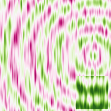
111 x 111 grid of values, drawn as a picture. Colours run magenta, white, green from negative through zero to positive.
Ninth with the lowest average: middle left. Ninth with the highest average: bottom right. Rings: centred on the middle right. Odd patch: higher, in the bottom right.
